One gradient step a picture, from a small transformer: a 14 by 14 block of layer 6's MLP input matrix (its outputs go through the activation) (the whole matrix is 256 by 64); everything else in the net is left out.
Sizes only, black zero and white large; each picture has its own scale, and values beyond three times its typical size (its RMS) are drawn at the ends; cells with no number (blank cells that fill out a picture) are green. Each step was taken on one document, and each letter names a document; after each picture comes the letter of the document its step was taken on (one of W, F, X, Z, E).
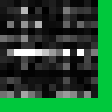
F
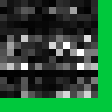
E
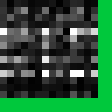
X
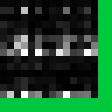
F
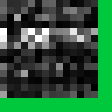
X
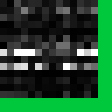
F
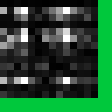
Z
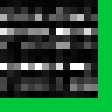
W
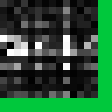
F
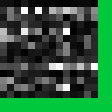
Z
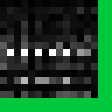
F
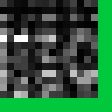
X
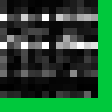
X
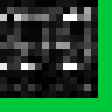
W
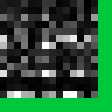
X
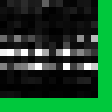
F
